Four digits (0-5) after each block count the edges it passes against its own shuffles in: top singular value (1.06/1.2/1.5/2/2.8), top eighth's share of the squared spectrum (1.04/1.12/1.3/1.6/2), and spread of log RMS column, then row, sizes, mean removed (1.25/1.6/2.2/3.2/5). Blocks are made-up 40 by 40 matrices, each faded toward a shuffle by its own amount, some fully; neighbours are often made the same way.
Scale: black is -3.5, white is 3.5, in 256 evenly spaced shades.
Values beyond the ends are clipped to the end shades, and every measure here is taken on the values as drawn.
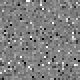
0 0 0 0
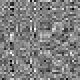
4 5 3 2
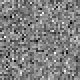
1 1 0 0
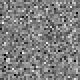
2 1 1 0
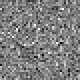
2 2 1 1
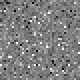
0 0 0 0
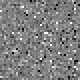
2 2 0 0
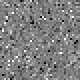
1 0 0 0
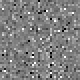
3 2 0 1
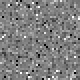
2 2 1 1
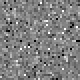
0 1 0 0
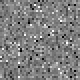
2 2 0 0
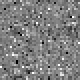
3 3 1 0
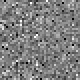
0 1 2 0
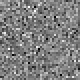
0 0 0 0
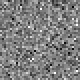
0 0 0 0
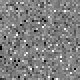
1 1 0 0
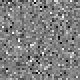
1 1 0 0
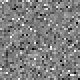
1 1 0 0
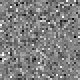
1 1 0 0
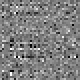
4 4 2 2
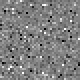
1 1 0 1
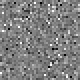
1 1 0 0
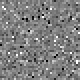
2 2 0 0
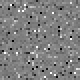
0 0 0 0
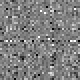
3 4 1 2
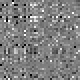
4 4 1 2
